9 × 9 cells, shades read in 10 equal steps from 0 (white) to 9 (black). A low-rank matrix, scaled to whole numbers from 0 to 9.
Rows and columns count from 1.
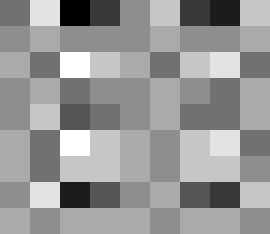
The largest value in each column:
5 5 9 7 4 5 7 8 5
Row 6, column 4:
2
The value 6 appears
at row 5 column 3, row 8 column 4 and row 8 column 7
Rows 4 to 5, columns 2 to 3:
3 5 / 2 6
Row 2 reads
4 3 4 4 4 3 4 4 3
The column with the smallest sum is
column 2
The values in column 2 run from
1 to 5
